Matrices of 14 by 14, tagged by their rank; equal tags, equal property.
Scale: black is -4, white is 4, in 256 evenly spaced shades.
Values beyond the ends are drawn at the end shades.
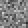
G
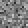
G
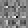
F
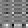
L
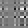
L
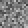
G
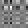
L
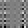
L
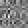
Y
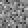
G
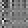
F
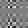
L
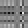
L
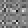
F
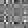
F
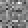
Y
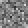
G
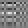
L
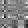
F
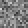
G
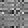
F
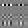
L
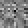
Y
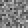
G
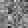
Y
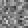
Y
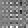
F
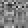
Y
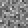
G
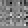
Y
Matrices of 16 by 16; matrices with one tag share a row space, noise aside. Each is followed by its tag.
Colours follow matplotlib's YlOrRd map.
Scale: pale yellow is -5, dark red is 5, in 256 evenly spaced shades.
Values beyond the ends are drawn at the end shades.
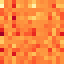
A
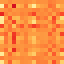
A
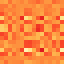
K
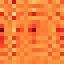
A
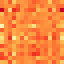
A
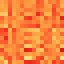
K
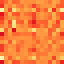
A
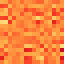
K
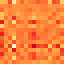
A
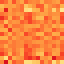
K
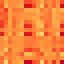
K
